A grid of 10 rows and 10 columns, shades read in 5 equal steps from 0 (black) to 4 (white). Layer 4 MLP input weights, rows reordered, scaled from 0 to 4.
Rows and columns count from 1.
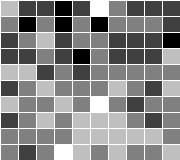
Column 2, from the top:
1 0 2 1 3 2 2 2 2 1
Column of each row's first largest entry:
6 1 3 10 1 3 6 3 5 4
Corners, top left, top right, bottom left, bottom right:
3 1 2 3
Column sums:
19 16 21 17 19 24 22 17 16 19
